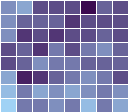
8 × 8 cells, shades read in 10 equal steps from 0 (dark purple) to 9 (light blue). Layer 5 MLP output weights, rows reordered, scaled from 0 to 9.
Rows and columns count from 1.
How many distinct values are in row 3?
4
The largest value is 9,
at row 8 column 1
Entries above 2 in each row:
7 7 6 7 8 6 8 8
